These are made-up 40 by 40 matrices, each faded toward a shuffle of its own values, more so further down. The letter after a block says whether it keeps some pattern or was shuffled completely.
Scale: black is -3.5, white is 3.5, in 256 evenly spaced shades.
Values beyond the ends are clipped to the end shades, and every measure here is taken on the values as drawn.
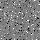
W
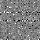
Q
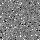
W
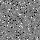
W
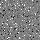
W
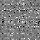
Q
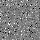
W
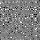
Q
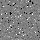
W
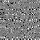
Q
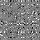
Q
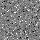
W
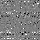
Q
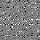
Q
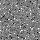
W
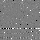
Q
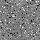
W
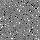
W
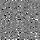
Q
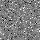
W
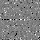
Q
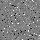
W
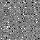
Q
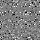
Q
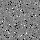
W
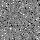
W
